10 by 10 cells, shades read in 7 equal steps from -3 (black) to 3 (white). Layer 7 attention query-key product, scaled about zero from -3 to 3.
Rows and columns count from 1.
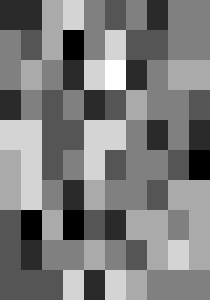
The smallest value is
-3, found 4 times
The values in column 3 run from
-1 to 1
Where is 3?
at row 3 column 6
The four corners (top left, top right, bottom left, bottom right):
-2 0 -1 0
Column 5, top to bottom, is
0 0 2 -2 2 2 1 -1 1 -2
